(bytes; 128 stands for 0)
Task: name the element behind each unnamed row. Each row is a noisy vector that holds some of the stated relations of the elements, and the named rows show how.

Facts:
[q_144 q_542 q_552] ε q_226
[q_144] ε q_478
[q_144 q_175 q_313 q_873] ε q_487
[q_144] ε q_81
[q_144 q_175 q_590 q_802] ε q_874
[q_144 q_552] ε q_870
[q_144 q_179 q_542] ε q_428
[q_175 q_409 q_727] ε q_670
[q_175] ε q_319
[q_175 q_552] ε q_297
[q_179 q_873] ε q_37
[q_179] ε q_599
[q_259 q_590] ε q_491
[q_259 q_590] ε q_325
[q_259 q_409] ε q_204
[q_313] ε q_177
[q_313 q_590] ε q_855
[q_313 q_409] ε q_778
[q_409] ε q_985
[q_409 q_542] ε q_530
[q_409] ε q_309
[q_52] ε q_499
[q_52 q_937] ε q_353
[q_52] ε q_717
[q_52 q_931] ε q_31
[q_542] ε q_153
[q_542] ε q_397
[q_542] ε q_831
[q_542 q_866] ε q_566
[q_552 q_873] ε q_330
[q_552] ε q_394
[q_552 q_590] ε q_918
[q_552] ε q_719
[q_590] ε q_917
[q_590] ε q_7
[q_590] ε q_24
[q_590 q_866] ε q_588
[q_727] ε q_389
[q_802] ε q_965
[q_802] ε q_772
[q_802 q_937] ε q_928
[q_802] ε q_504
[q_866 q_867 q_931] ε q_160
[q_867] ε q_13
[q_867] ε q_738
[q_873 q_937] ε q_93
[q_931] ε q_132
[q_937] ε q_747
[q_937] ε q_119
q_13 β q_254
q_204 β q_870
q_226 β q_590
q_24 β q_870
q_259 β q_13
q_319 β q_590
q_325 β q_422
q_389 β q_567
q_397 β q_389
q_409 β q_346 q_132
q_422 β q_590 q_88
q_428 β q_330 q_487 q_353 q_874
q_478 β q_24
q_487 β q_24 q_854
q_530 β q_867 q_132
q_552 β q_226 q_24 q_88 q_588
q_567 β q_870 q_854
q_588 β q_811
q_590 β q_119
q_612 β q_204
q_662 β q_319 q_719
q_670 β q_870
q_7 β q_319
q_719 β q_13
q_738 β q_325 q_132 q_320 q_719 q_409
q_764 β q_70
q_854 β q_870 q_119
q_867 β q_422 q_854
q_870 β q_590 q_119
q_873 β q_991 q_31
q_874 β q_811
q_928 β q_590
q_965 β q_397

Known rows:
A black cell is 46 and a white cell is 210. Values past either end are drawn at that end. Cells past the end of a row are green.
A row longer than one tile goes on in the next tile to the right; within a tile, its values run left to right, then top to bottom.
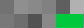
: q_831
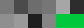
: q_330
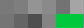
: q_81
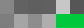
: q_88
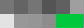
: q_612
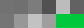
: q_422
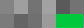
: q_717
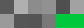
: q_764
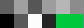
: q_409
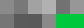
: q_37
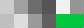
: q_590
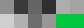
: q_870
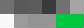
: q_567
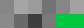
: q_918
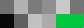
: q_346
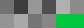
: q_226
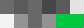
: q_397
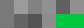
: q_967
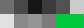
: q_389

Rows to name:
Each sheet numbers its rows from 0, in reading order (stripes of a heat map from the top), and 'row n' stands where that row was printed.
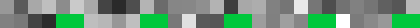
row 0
q_144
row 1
q_119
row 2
q_866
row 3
q_937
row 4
q_965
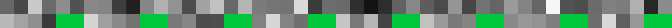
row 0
q_552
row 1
q_204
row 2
q_179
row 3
q_931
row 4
q_670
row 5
q_478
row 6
q_52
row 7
q_160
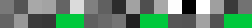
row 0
q_542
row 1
q_727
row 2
q_873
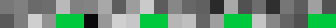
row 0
q_319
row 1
q_132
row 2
q_24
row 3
q_487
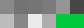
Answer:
q_928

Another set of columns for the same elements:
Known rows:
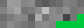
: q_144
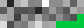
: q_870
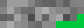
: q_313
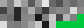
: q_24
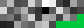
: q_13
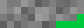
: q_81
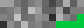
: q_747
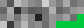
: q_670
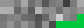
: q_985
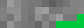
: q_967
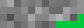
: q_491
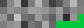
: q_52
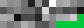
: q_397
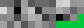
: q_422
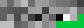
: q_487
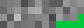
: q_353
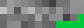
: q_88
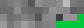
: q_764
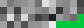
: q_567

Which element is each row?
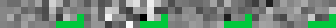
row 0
q_530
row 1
q_867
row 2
q_662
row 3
q_811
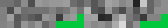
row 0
q_428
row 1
q_226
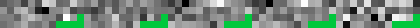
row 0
q_738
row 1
q_7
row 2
q_588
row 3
q_874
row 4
q_389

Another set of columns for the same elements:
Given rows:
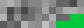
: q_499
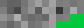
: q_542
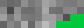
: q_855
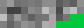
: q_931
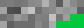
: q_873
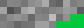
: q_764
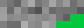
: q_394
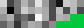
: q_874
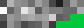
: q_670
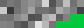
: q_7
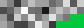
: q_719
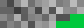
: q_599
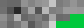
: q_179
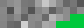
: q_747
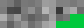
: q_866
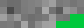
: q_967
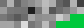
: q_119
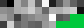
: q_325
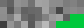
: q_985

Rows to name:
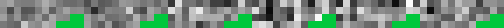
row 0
q_353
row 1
q_802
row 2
q_567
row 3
q_590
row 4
q_854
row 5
q_811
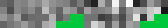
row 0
q_88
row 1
q_422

